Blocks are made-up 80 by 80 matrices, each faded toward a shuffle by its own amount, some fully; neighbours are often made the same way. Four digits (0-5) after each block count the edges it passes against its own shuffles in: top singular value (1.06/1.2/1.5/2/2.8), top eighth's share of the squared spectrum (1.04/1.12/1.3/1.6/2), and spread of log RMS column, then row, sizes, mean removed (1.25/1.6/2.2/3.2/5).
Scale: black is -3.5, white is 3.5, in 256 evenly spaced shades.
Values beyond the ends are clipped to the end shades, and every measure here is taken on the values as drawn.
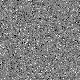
2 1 0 0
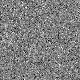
0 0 0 0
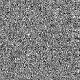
3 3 1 0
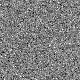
0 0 0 0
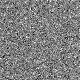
2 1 0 0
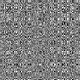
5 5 4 3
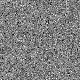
2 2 0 0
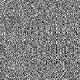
4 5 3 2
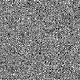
3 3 1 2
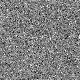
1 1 0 0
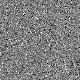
1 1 1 1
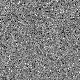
0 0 0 0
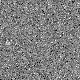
0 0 0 0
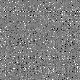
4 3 1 2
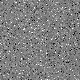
2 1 0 0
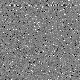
3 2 0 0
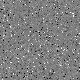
0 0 0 0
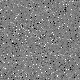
0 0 0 0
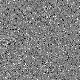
3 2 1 1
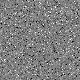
1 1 0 0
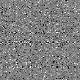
3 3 2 2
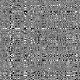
4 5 3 3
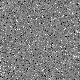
1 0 0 0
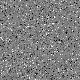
0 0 0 0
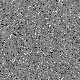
1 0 0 0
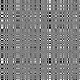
5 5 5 4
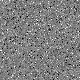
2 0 0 0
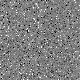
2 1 1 0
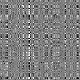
5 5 4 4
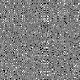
4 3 2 2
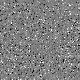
3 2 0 0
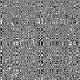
5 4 3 3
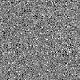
3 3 1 1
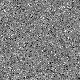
2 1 0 0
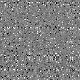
4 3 2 2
